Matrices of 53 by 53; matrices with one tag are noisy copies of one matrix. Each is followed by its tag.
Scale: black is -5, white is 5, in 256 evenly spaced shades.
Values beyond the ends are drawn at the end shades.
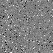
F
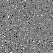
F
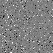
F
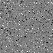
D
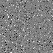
F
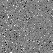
F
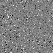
F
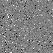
F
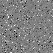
F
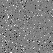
F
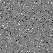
D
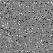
D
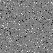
D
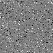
D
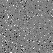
F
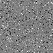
D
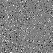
F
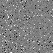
F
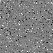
D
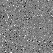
F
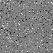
D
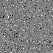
F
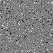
D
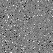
F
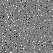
F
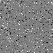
D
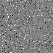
F
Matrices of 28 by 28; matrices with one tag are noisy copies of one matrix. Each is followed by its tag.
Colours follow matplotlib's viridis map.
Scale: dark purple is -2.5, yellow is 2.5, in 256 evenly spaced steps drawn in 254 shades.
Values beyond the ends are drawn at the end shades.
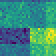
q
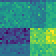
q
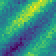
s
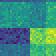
q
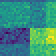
q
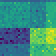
q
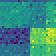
q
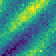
s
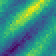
s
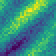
s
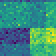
q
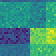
q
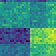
q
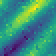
s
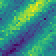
s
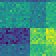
q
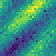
s
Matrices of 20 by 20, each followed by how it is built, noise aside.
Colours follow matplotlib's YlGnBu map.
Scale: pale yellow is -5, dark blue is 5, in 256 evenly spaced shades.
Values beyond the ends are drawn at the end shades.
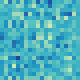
low rank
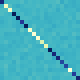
diagonal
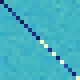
diagonal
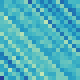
Toeplitz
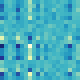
low rank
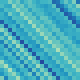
Toeplitz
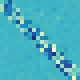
banded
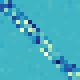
banded
